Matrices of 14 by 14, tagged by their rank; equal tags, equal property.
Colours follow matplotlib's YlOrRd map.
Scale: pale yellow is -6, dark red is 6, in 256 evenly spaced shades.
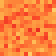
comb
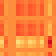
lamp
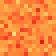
comb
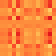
lamp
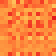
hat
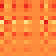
lamp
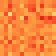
hat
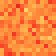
comb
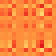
lamp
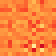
hat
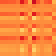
lamp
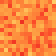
comb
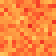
comb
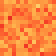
comb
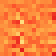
hat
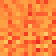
hat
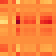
lamp
